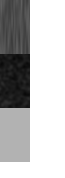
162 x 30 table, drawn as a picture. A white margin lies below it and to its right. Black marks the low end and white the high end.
It is made of 3 by 1 panels. Panel 1,1: low, streaked downward, faint in contrast. Panel 2,1: very low, blotchy, faint in contrast. Panel 3,1: high, flat.
